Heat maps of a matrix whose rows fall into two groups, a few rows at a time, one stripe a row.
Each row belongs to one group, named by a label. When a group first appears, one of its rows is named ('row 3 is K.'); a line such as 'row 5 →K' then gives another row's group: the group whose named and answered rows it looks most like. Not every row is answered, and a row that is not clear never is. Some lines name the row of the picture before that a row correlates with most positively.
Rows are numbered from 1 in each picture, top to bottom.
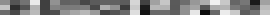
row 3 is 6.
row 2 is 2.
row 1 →2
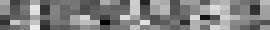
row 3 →2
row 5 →6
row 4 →6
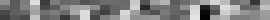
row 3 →6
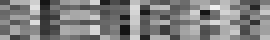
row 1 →6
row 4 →6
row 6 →6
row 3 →6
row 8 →2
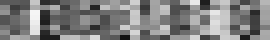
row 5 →2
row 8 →6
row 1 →2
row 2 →2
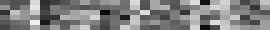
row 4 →6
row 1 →2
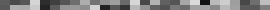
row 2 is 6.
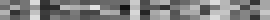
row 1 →2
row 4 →2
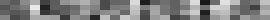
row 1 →6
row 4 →2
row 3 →2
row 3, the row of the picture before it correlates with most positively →3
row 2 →2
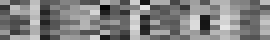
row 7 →2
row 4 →6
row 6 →6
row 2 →6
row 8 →6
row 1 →2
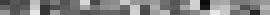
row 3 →2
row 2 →2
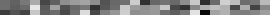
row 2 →2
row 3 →2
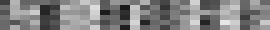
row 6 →6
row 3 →6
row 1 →6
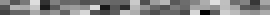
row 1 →2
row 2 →6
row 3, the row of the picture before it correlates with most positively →5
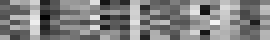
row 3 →2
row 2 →6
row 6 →6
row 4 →6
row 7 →2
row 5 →2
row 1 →6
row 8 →2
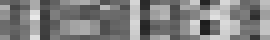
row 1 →6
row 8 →2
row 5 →6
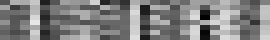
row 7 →2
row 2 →2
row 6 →6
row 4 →2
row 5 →2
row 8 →6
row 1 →6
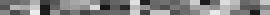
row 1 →6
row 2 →6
